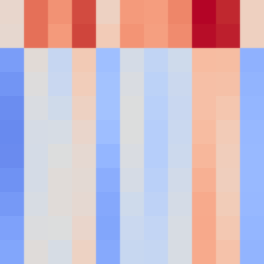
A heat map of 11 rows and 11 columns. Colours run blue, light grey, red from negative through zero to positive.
The grain runs up and down. A horizontal seam about 20% of the way down splits the table, and the top part is higher. The ninth with the highest average is the top right.
